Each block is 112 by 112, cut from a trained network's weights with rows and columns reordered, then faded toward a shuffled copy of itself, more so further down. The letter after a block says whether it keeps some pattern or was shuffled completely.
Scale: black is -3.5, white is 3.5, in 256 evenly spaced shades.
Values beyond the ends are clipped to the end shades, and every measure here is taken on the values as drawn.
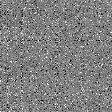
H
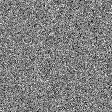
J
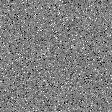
J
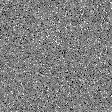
J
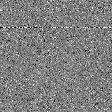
H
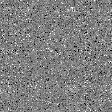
H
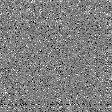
H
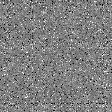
H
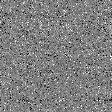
H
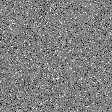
J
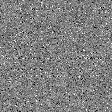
H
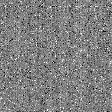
H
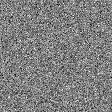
J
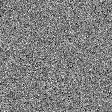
J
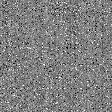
H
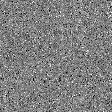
H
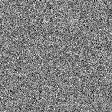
H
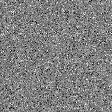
H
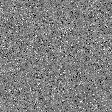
J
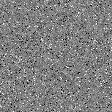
J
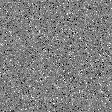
J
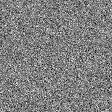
J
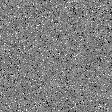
J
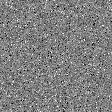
J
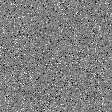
J
